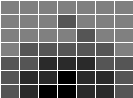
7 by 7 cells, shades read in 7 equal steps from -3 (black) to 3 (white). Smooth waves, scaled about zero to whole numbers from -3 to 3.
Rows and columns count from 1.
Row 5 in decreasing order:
-1 -1 -1 -1 -2 -2 -2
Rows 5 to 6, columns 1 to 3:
-1 -1 -2 / -1 -2 -2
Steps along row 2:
same same down up same same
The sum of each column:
-3 -6 -8 -10 -8 -6 -3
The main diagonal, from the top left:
0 0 0 -1 -2 -2 -1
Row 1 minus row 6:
1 2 2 3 2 2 1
